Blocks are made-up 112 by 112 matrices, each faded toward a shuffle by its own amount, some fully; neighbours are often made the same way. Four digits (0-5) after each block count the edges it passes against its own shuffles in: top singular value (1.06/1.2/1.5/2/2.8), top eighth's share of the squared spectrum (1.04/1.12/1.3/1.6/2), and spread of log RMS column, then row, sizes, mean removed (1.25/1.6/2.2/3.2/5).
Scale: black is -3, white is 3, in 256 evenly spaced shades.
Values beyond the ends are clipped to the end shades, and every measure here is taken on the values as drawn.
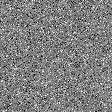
1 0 0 0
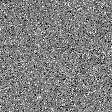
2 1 0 0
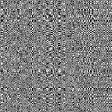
5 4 4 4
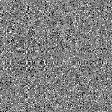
4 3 2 2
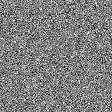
2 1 0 0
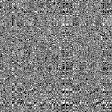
5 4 3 3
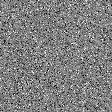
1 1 0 0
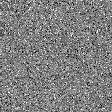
3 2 0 1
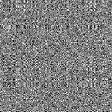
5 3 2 2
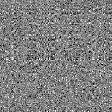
4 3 2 2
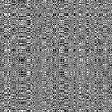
5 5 4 4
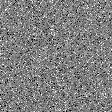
2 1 0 0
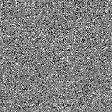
4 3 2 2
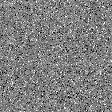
3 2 0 1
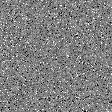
0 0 0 0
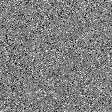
0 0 0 0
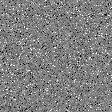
0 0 0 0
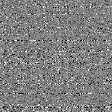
4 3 1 4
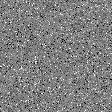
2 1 0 0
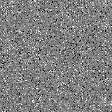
3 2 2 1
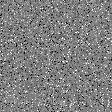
2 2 1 0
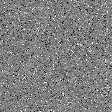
1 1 0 0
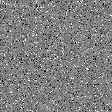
3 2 1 0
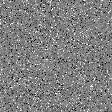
2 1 1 0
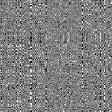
5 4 3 2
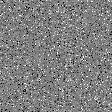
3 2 1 0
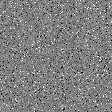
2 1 0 0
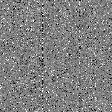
3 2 2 0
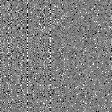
4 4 3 1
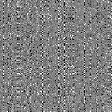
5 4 4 2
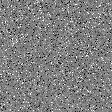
0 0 0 0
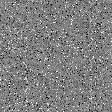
2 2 1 0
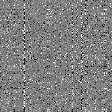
4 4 3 1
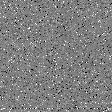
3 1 0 0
